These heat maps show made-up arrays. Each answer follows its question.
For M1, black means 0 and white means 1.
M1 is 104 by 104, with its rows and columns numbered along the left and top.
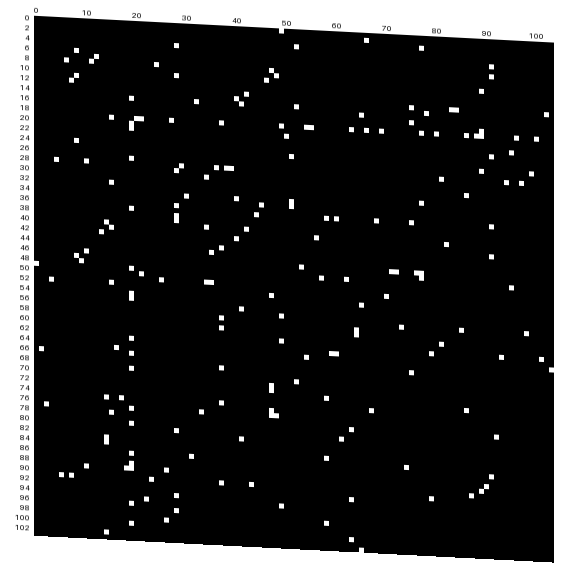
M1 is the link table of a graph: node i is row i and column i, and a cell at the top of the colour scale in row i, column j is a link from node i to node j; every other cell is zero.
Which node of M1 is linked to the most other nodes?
node 19
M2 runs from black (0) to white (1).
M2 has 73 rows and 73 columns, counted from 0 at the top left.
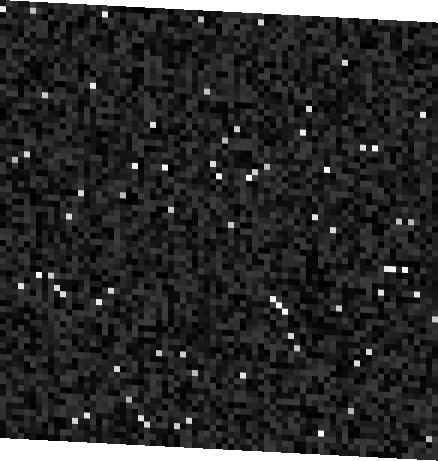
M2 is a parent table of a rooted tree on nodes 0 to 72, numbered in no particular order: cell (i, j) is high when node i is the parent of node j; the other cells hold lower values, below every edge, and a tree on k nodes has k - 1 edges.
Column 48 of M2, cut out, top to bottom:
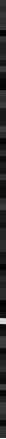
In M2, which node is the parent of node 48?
53
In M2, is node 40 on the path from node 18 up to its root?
no
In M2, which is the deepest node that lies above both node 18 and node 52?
33
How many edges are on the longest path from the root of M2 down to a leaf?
24
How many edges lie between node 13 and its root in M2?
4
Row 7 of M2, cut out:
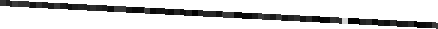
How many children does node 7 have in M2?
1
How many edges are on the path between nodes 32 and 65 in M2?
3
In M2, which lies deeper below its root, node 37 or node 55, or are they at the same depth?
node 55
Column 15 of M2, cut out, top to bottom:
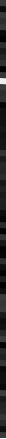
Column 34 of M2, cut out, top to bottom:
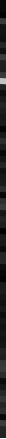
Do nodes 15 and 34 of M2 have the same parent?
yes
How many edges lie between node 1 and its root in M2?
0
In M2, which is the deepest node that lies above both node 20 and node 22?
31
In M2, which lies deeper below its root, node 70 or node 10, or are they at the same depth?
node 10
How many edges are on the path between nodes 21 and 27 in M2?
3
